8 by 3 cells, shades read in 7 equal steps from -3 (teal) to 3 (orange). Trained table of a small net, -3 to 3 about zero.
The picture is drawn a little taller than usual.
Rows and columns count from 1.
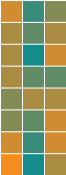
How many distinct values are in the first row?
3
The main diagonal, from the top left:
2 -1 2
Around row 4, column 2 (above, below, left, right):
-3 1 1 -1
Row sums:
0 1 0 -1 2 1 2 1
